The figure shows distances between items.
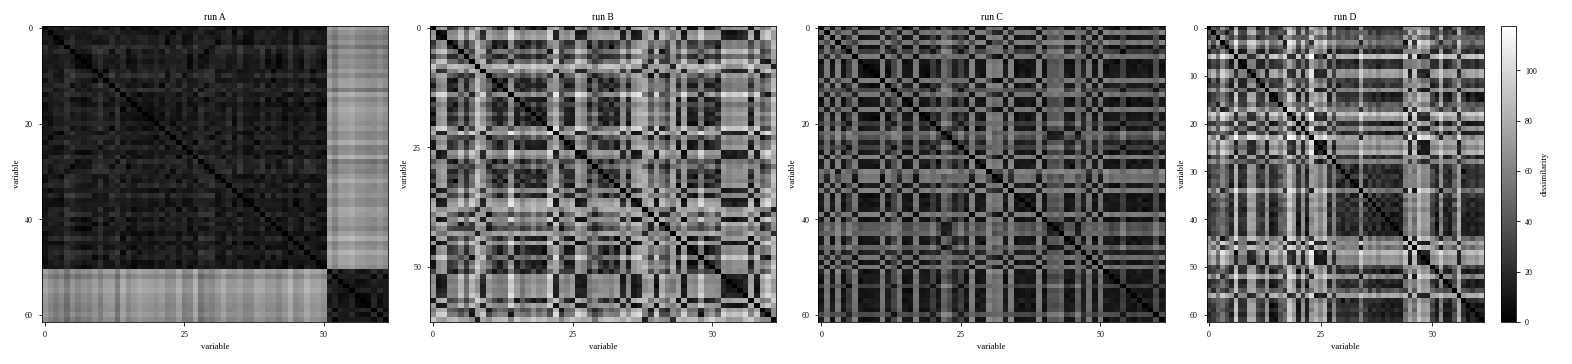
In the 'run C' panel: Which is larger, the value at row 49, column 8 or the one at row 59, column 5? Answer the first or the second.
the second
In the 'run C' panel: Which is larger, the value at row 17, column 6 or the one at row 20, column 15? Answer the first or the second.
the second
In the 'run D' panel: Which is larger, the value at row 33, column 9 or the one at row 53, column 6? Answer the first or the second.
the second
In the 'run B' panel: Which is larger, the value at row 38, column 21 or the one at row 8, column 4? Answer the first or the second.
the second
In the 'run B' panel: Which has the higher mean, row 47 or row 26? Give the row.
26
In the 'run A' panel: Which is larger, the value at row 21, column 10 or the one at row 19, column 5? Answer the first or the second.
the first
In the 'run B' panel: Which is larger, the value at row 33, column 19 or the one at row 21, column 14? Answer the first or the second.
the second
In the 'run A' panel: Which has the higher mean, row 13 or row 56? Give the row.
56
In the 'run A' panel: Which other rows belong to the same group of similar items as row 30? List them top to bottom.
0, 1, 2, 3, 4, 5, 6, 7, 8, 9, 10, 11, 12, 13, 14, 15, 16, 17, 18, 19, 20, 21, 22, 23, 24, 25, 26, 27, 28, 29, 31, 32, 33, 34, 35, 36, 37, 38, 39, 40, 41, 42, 43, 44, 45, 46, 47, 48, 49, 50
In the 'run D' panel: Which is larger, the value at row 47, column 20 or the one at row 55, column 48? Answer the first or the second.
the first
